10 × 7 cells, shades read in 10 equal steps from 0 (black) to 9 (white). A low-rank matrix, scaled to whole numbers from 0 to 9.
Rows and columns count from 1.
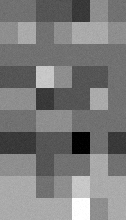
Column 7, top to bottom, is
4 5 4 4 4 4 2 4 6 6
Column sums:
44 45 41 43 42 49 43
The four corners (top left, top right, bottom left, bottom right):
4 4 6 6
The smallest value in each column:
2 2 2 3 0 3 2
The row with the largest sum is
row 10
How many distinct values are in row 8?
4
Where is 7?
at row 4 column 3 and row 9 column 5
